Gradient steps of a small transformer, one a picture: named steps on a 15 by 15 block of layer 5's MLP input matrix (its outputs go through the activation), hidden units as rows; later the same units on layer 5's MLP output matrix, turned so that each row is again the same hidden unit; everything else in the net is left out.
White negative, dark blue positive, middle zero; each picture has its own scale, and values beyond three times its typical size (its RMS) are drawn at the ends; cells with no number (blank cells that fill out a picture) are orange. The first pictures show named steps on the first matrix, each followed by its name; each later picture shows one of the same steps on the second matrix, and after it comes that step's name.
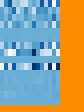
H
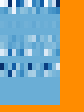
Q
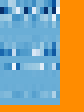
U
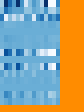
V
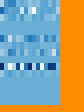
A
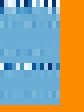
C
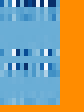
V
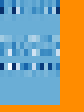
A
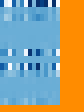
V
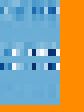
U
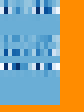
A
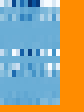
V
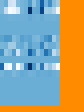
A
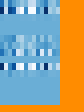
A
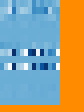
U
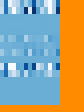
Q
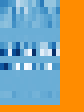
H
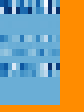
Q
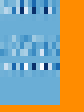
A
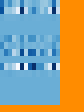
A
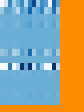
C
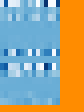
V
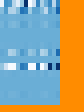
C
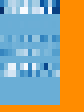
Q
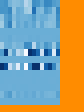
H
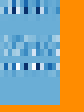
A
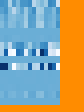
H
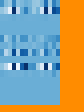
A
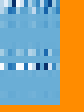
C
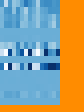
H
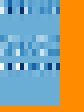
A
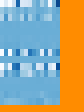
V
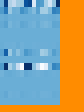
C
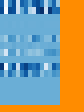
Q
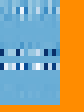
U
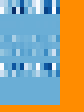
Q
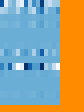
C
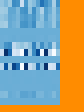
H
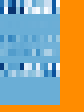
Q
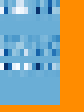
A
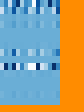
C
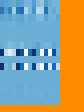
U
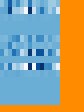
A
